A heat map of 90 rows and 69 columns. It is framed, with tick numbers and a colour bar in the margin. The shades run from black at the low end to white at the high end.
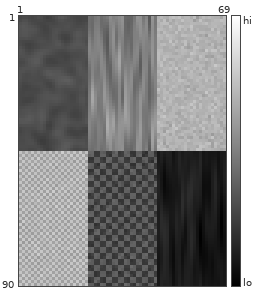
The table splits into 2 rows of 3 panels. Panel 1,1: low, blotchy, faint in contrast. Panel 1,2: middling, streaked downward. Panel 1,3: high, fine-grained, faint in contrast. Panel 2,1: high, checkered. Panel 2,2: low, checkered. Panel 2,3: very low, streaked downward, faint in contrast.
